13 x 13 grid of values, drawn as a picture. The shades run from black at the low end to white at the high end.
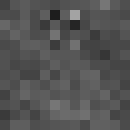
In the top middle lies a patch that is rougher than the rest. There are no regular stripes. Neither half mirrors the other. No row or column stands out. On average the colour sits 30% of the way up the scale. Values change most from cell to cell in the top middle. No overall slope runs across the table.
